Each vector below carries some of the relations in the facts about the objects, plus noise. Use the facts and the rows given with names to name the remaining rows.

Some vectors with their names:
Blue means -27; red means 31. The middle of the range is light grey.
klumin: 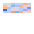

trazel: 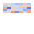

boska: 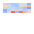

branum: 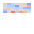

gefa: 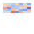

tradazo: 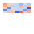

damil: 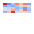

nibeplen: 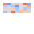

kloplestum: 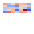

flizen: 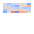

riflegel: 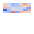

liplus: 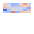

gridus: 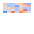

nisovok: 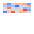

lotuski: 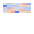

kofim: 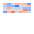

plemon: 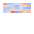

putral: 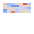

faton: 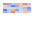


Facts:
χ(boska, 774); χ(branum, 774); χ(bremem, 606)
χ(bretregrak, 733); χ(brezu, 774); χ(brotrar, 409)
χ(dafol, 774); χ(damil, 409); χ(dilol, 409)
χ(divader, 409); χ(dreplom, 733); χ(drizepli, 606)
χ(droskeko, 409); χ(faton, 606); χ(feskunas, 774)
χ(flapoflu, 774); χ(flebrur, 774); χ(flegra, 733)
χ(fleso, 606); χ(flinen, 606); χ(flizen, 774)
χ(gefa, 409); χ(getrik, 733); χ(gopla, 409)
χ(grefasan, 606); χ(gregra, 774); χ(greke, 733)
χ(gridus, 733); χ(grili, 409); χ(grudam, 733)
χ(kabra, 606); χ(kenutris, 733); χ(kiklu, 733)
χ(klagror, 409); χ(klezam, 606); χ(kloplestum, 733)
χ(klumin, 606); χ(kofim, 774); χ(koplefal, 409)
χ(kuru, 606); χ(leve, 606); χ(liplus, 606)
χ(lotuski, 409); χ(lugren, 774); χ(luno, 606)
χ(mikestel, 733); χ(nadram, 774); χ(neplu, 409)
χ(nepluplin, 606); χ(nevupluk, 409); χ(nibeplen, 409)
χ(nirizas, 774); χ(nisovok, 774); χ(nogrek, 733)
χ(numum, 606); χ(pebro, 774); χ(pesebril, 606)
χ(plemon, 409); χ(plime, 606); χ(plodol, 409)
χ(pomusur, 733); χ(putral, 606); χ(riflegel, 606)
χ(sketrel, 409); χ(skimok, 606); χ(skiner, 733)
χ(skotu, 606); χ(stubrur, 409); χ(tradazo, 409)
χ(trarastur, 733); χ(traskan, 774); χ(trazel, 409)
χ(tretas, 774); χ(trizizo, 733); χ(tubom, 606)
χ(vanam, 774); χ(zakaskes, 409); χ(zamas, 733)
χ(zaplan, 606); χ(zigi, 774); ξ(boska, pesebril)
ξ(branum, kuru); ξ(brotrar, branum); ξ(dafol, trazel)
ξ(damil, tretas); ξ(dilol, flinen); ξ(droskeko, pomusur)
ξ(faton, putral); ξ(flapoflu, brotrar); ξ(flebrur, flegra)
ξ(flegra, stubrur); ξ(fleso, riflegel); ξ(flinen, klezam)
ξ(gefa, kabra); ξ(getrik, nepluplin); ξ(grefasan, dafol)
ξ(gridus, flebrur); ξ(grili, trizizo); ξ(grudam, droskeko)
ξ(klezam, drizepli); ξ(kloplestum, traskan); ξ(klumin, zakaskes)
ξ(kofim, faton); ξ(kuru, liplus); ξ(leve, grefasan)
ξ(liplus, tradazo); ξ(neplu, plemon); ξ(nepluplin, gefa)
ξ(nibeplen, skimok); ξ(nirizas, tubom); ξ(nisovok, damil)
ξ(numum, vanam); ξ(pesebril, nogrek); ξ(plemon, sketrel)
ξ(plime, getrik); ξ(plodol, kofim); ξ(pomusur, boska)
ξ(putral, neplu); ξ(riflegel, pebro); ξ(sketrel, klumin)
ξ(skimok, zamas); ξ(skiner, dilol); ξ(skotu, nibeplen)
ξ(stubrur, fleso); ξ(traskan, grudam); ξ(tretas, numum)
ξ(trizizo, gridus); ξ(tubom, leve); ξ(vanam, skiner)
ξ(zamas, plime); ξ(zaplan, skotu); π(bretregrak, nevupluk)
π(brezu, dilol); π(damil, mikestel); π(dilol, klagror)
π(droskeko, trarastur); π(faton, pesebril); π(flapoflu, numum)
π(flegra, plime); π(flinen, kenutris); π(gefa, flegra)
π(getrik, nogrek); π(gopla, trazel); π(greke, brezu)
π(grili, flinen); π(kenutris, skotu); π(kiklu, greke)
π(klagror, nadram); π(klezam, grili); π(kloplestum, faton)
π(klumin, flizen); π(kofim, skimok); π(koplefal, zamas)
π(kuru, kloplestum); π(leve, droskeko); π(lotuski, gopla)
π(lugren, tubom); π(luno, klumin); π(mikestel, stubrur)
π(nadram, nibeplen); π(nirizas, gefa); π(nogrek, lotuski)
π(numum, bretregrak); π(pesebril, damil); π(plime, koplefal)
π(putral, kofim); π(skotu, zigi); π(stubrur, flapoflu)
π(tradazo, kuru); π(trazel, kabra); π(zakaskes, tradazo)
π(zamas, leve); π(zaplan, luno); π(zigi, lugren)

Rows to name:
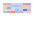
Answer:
dilol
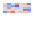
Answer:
nirizas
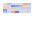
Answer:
luno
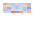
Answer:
sketrel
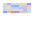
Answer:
nadram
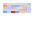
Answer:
kenutris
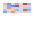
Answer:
zaplan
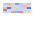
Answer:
nogrek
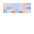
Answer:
getrik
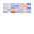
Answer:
flegra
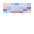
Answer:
pebro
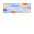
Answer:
grefasan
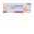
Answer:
bretregrak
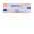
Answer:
kuru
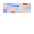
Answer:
skimok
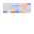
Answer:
kiklu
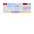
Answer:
droskeko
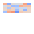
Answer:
klagror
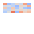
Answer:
neplu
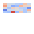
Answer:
flinen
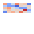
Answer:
flapoflu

